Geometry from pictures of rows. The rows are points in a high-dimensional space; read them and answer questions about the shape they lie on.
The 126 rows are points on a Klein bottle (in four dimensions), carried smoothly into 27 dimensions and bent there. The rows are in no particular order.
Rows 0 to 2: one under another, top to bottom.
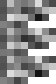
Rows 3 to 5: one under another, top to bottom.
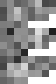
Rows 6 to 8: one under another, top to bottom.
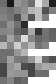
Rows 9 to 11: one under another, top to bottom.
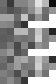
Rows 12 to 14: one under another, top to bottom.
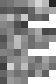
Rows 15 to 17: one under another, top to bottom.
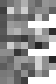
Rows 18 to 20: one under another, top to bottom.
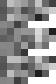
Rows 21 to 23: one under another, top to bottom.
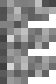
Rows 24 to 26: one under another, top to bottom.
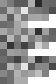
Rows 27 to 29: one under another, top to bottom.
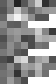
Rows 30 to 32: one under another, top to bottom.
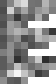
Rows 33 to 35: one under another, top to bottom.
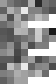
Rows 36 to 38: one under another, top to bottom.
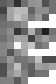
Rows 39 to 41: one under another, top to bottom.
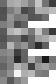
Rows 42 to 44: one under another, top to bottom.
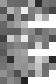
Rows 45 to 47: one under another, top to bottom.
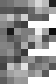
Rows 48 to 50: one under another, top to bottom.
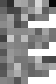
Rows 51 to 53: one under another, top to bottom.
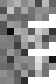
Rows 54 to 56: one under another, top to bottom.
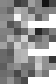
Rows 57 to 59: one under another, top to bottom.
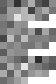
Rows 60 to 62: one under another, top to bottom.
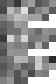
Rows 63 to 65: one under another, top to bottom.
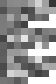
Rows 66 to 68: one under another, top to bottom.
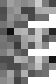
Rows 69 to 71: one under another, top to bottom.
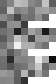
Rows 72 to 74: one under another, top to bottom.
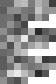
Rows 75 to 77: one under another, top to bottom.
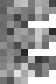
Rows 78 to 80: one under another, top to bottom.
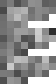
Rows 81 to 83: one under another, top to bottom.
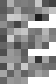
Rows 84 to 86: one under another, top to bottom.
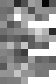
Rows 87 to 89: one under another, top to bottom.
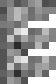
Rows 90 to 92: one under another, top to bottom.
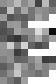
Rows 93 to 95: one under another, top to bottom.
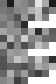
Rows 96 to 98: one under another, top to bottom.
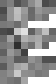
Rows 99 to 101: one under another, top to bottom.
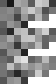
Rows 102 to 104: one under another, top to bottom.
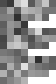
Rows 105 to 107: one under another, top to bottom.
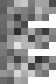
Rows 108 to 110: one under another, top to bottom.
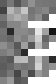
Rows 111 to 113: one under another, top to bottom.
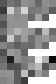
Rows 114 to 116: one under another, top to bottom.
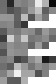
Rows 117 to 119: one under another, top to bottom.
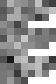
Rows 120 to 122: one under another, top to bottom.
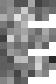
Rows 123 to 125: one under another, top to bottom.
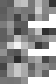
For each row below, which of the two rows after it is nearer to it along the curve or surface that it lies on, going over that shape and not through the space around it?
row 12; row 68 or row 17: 17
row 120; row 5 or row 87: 87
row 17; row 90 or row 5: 90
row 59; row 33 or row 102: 33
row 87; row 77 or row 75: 77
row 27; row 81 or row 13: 81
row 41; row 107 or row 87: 107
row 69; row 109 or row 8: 109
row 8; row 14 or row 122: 122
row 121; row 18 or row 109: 109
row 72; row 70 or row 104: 104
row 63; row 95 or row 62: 62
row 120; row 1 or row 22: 22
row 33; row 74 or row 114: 74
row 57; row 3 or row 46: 3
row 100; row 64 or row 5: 64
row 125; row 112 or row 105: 112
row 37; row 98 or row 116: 116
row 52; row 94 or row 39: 39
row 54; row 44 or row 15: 15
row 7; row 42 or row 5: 42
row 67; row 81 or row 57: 81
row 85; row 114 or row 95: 114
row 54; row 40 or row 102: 40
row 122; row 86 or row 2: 2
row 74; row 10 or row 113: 10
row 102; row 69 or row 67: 67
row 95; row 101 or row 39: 39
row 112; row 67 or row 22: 22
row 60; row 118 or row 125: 125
